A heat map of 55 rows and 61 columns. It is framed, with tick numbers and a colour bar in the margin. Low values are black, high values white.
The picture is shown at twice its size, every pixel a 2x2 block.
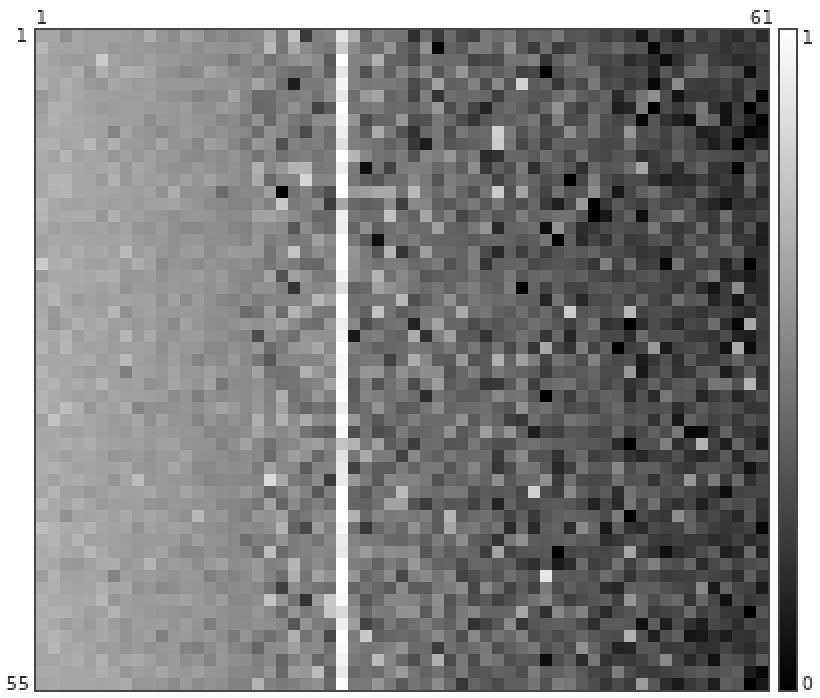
There are no regular stripes. Column 26 stands out from the rest. The histogram is bell-shaped. A vertical seam about 30% of the way across splits the table, and the left part is calmer. Values rise toward the left.
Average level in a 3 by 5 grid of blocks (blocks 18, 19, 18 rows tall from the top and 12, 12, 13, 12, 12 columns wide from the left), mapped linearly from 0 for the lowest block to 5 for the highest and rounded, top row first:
54310
54310
54310
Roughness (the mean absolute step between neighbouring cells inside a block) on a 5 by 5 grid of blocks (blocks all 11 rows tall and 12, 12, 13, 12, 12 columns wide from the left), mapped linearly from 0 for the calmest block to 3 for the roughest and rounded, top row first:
0 1 3 2 2 / 0 1 3 3 2 / 0 1 3 2 3 / 0 1 3 2 2 / 0 1 3 2 2
